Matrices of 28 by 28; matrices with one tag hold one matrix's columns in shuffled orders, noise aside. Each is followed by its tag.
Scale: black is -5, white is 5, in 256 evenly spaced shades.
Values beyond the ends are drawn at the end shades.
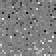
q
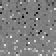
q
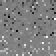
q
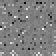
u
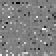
u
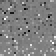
q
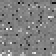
u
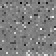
u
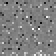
u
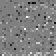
u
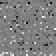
u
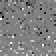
q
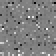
u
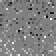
q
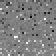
q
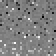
q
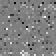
u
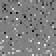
q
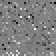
u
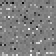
u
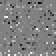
u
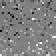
q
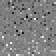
q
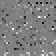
u
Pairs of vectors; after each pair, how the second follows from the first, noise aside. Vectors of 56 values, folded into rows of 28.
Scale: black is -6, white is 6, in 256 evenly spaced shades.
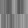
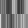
scaled up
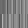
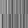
negated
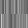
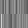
copied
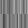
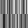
scaled up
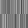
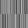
negated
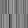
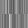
negated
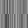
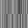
wrapped around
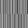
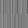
shrunk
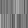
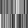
scaled up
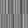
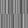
copied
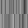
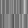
negated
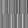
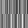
scaled up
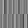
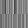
wrapped around
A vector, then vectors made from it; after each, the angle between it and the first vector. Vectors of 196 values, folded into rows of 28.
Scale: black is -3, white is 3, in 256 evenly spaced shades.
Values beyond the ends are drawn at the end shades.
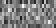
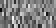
partly aligned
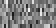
orthogonal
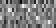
nearly parallel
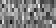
partly aligned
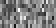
partly opposed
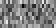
nearly opposite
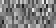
partly opposed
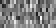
orthogonal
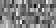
partly opposed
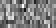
partly aligned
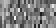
orthogonal
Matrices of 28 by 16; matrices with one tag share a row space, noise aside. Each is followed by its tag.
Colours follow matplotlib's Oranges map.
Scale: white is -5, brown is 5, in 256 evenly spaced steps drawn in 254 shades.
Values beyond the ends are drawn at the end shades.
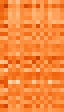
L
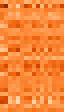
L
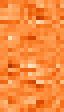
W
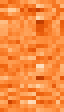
W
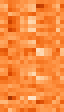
W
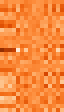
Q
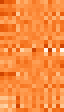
Q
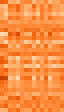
L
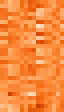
W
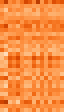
L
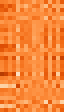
Q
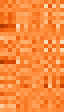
Q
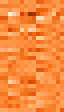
W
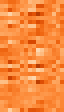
W
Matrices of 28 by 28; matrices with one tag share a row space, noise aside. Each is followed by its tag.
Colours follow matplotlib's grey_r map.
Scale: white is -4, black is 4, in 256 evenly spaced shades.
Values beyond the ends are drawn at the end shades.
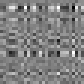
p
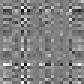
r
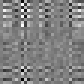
r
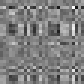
p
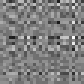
p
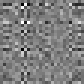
r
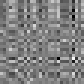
p
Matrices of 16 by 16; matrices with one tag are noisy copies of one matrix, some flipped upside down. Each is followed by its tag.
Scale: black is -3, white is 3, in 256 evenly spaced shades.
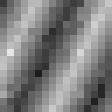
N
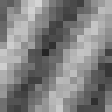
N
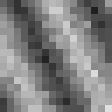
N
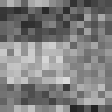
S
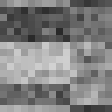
S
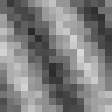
N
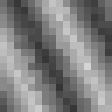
N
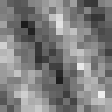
N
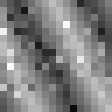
N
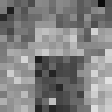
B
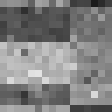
S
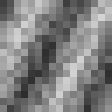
N
